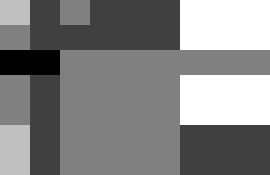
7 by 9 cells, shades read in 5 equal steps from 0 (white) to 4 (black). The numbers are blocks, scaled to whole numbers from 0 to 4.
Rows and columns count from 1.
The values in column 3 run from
2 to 3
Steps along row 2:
up same same same same down same same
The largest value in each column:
4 4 3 3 3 3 3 3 3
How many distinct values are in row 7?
3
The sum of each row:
15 17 22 13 13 21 21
